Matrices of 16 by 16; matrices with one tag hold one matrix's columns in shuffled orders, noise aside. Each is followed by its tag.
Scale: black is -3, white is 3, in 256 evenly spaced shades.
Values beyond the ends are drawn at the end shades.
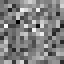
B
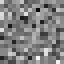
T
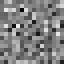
B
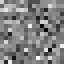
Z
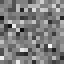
Z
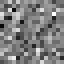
T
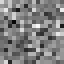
B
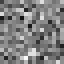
T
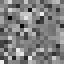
T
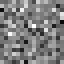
B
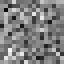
T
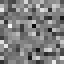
Z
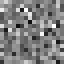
B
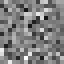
T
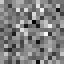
B
